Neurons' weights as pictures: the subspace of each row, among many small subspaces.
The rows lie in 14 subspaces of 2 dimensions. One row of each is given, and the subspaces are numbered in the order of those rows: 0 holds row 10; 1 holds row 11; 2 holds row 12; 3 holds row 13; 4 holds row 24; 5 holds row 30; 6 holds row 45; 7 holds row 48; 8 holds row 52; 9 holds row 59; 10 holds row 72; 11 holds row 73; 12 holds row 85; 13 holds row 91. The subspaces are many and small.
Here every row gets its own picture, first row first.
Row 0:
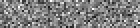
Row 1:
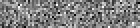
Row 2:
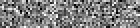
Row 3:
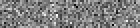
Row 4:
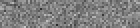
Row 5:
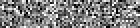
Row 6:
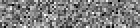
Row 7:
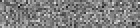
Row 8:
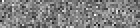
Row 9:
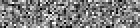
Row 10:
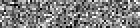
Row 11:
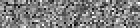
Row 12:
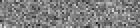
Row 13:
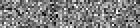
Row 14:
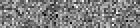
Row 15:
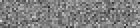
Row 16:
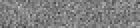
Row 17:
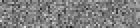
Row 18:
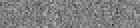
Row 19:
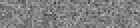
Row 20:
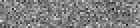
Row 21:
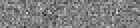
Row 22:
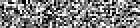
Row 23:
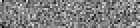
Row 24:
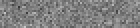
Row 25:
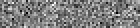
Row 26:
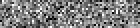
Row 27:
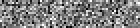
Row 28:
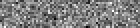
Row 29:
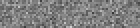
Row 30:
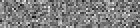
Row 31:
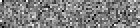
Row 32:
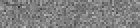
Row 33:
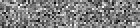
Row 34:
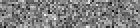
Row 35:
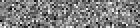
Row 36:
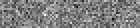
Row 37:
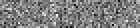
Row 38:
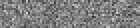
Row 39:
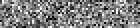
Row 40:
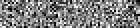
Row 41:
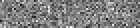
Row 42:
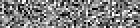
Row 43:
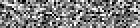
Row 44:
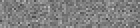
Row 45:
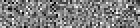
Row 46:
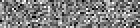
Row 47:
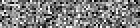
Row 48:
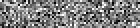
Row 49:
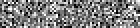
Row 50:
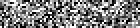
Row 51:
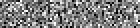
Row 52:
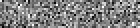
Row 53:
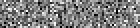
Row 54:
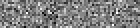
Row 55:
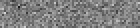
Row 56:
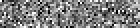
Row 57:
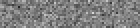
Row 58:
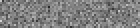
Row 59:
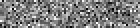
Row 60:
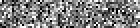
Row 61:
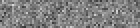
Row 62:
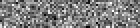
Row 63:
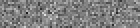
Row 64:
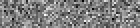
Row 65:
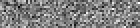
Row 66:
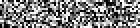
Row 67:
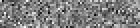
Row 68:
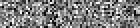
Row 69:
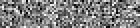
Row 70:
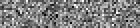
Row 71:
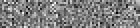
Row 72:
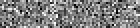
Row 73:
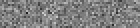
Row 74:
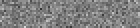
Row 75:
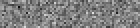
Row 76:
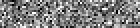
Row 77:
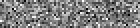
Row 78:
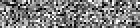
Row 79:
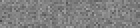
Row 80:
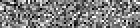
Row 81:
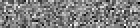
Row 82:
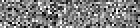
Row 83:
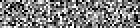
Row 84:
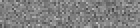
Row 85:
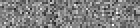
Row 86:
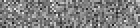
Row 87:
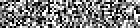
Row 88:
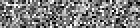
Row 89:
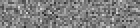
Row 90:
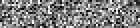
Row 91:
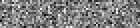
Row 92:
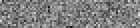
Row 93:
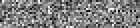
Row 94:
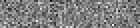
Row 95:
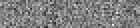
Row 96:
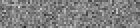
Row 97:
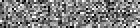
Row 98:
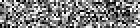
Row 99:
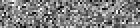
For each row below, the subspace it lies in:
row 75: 5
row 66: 2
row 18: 12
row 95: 12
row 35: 9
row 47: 0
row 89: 11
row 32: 13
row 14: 3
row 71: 6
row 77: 9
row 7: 7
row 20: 9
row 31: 8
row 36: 3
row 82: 11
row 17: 13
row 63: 11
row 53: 10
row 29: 1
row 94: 10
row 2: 10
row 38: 10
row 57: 9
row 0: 10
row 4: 0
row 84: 2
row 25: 6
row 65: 13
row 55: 4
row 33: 7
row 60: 7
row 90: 1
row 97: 5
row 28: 2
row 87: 12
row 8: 7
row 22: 11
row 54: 11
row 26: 8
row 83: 12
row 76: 4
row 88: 1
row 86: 6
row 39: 8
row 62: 2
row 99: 4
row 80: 0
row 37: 3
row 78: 7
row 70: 3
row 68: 12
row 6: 9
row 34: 2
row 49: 6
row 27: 1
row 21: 11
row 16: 8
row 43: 9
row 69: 10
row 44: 5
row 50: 4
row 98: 9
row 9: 5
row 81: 1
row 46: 5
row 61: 7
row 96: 13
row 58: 0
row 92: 0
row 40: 6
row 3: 3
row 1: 8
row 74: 0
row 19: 2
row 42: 6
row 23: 8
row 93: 1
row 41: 5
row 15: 13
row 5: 10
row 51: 12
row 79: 13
